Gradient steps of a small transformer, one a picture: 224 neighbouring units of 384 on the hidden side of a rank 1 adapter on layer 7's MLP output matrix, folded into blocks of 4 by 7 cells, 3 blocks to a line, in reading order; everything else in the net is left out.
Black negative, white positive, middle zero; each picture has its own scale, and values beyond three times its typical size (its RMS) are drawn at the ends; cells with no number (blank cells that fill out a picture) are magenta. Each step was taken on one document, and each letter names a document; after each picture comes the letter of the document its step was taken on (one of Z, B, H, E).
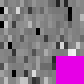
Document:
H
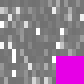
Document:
H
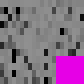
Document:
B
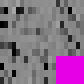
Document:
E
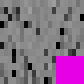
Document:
H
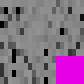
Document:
B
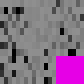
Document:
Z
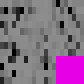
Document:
E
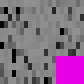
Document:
B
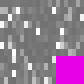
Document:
H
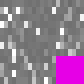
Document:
B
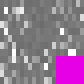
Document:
Z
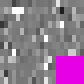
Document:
E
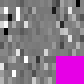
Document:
Z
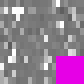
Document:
E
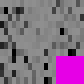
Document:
Z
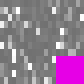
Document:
H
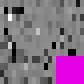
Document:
Z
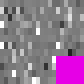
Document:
H
